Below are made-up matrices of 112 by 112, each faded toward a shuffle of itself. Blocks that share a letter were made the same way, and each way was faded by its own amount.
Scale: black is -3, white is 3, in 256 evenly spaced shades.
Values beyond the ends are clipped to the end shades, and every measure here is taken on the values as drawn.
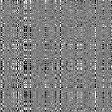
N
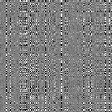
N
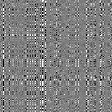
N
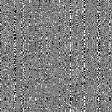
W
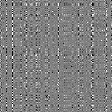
N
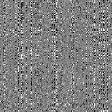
W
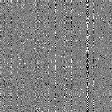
W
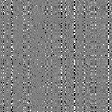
N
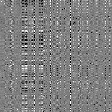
N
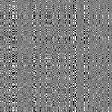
N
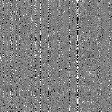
W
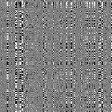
N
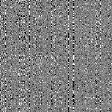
W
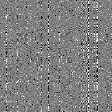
W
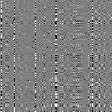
N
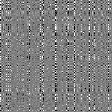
N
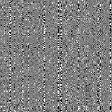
W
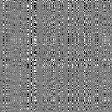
N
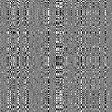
N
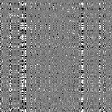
N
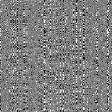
W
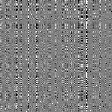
N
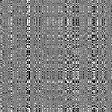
N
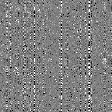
W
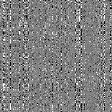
W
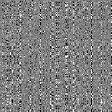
W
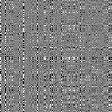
N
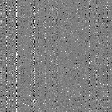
W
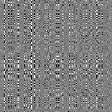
N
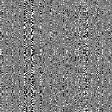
W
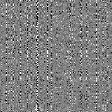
W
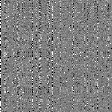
W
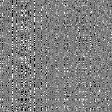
W
